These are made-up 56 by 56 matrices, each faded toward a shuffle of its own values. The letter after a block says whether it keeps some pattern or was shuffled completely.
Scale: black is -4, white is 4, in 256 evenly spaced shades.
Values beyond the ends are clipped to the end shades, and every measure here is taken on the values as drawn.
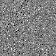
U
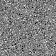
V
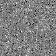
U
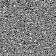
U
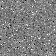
V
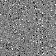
U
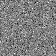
V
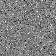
V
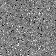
V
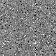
U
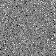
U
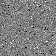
V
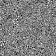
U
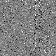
U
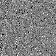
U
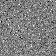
V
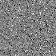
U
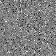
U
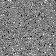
V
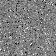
V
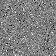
V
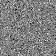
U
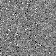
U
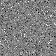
V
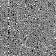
U
